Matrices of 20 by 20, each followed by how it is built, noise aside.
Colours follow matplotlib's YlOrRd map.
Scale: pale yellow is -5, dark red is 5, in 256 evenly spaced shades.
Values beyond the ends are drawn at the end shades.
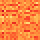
low rank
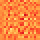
low rank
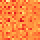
low rank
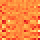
low rank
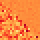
lower triangular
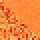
lower triangular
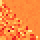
lower triangular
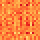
low rank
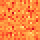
low rank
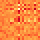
low rank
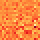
low rank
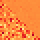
lower triangular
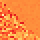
lower triangular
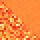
lower triangular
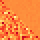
lower triangular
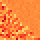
lower triangular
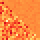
lower triangular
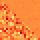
lower triangular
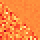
lower triangular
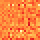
low rank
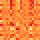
low rank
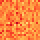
low rank
